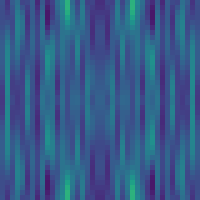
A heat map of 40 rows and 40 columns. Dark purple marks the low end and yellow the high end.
Overall the values sit about 30% of the way up the scale. The centre is the smoothest part. No overall slope runs across the table. Its left and right halves mirror each other, and so do its top and bottom. The grain runs up and down.
